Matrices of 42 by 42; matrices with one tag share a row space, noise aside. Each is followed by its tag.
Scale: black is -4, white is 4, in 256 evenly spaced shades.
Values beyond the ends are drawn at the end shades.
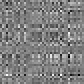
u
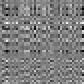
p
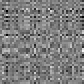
p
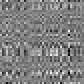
u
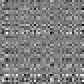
p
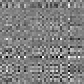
u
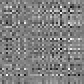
u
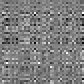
p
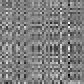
u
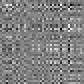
u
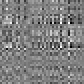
u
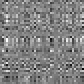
p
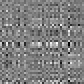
u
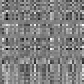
p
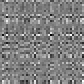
p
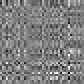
u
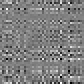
u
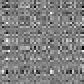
p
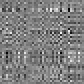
u
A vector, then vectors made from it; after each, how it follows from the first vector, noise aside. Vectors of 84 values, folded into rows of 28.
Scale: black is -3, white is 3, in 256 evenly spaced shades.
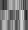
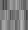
shrunk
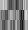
negated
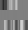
partly zeroed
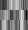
copied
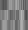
shrunk
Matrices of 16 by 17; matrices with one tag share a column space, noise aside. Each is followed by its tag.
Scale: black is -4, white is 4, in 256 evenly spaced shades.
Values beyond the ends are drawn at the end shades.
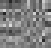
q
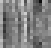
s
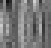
s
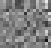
q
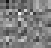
q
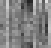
s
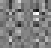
q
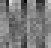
s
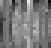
s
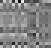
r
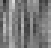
s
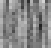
s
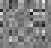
q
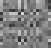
q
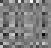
r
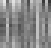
s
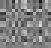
q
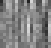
s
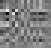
q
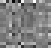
r
